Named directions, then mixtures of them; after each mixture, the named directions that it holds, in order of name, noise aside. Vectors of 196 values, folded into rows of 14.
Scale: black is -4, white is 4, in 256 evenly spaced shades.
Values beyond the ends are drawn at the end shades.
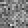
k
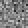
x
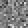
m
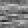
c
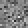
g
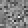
g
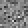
g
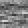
c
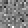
k, m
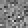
g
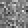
k, x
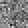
k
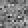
c, g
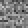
c, x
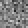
x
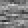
c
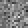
g, k
